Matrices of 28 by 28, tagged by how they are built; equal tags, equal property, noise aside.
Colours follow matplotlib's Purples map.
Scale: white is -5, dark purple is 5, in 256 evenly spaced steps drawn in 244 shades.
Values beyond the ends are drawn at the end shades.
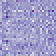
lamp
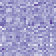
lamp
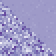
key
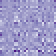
lamp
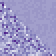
key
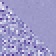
key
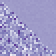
key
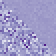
key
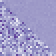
key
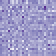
lamp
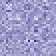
lamp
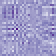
lamp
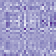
lamp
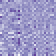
lamp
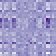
lamp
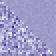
key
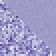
key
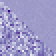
key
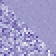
key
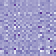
lamp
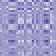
lamp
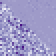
key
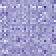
lamp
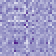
lamp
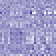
lamp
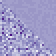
key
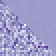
key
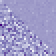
key
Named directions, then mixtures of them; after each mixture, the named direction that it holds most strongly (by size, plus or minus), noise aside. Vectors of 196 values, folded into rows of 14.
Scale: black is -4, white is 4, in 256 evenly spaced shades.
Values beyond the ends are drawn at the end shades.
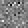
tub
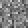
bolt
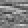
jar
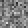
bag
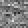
jar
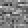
jar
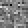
jar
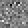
tub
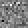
tub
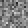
bag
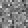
bolt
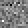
tub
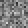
bag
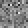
bolt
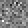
bag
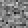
bag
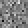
tub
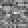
jar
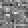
jar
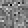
tub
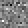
tub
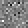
tub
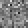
bolt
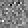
tub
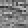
jar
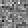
tub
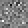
tub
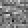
jar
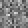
bolt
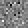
tub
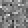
bolt
